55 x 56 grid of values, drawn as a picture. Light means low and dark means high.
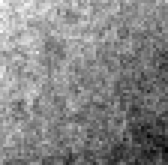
Histogram: bell-shaped. Ninth with the lowest average: top left. Slope: up to the bottom right. Ninth with the highest average: bottom right. Mirror symmetry: none.
